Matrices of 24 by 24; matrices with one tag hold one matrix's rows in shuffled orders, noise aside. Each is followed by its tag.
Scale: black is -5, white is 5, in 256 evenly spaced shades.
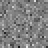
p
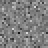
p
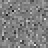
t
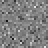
t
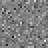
t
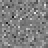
t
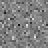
p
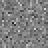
t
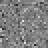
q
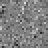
q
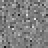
p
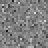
t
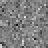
q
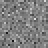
t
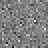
t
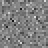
t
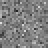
q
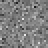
q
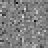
q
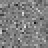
q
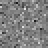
q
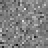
q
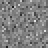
t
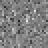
p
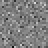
t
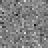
q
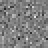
p
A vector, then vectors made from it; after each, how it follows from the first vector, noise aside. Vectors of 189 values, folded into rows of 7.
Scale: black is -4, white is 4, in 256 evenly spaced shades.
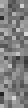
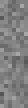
shrunk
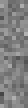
shrunk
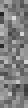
wrapped around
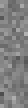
shrunk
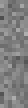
shrunk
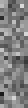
copied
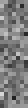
sign-scrambled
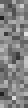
sign-scrambled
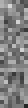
wrapped around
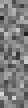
sign-scrambled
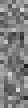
wrapped around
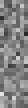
sign-scrambled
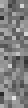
copied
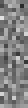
sign-scrambled
